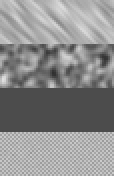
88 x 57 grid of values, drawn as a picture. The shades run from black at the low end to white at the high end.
The table splits into 4 rows of 1 panel. Panel 1,1: high, slanting down to the right. Panel 2,1: middling, blotchy, strong in contrast. Panel 3,1: low, flat. Panel 4,1: high, checkered.
